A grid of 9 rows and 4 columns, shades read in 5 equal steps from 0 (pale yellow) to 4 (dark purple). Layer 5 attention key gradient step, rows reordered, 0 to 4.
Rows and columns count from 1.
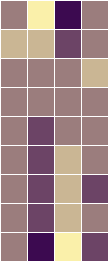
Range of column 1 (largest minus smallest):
1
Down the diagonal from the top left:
2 1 2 2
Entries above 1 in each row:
3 2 3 4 4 3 3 3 3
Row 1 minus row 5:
0 -3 2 0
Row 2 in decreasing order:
3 2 1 1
